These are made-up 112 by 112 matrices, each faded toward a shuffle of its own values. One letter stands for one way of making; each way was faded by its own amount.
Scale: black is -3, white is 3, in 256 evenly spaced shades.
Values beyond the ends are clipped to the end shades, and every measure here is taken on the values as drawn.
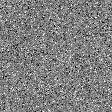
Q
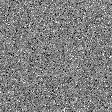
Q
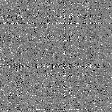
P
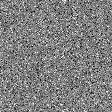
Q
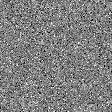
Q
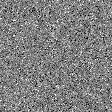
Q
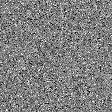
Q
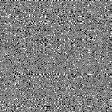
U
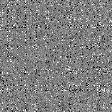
P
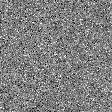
Q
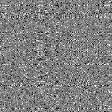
U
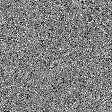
Q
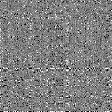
U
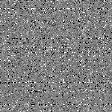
P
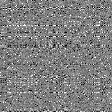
U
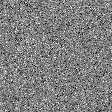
Q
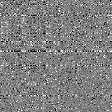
U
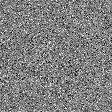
Q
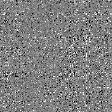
P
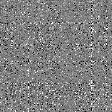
P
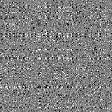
U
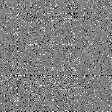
P
